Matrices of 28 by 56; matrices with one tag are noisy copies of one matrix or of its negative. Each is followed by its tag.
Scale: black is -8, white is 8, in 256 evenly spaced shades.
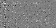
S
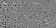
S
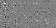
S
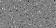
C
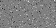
C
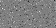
C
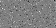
C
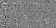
S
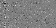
S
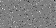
C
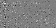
S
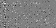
S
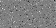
C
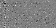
S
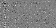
S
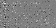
S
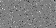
C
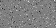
C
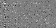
S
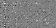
S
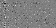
S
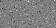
C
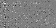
S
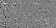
S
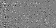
S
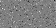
C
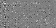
S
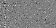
S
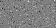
C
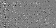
S
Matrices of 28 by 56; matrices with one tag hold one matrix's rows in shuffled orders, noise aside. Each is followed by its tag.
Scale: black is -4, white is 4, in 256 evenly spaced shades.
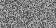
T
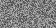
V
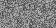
V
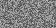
V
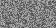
V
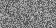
T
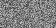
T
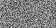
T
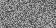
V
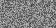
V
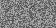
V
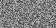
V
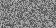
V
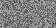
T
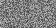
T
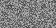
V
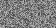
T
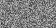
V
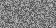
V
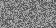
V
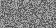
V
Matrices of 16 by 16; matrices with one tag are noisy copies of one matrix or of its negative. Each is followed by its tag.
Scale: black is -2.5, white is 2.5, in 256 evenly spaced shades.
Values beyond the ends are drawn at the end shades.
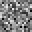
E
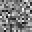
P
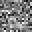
P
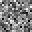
E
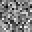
E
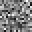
P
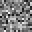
P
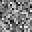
E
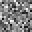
E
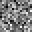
E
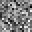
E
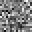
P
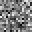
P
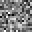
P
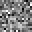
P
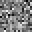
P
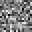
P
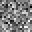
E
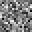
E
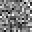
P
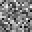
E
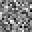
E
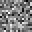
P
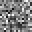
P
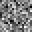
E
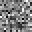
P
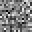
P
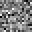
P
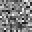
P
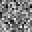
E
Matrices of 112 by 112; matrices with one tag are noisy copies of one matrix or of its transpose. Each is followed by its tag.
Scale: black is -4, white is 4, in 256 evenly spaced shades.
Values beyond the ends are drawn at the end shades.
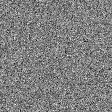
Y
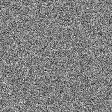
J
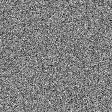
Y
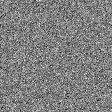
Y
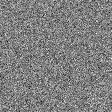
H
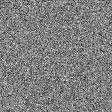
J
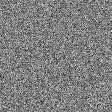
H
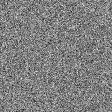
J
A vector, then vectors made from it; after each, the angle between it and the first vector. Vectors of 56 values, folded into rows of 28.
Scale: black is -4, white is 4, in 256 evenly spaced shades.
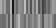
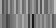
orthogonal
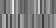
partly opposed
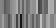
orthogonal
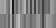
nearly parallel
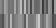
partly aligned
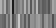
nearly parallel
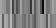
partly aligned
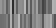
nearly parallel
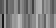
orthogonal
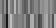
orthogonal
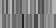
partly aligned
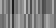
nearly parallel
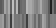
partly opposed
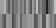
partly aligned
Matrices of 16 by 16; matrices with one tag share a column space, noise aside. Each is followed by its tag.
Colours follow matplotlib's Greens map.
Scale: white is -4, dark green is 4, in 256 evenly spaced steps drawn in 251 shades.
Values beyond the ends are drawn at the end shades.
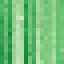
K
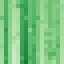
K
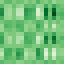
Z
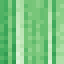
K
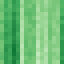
K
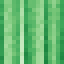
K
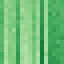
K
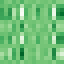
Z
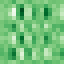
Z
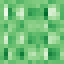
Z
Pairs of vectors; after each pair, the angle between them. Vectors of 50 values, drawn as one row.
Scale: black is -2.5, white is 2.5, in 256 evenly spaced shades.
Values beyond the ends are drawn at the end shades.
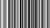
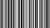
orthogonal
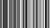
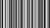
partly opposed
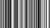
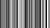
partly aligned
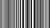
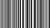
nearly parallel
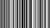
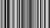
partly aligned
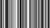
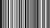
orthogonal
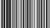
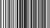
partly opposed
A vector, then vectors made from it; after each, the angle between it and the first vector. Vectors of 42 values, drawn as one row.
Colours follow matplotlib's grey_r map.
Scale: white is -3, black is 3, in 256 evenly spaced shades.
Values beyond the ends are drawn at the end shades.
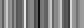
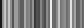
partly aligned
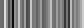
partly aligned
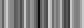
nearly parallel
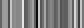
orthogonal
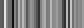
partly aligned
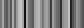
nearly opposite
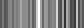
partly opposed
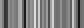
partly opposed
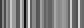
orthogonal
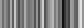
partly aligned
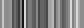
partly aligned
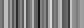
nearly parallel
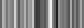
partly aligned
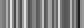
partly aligned
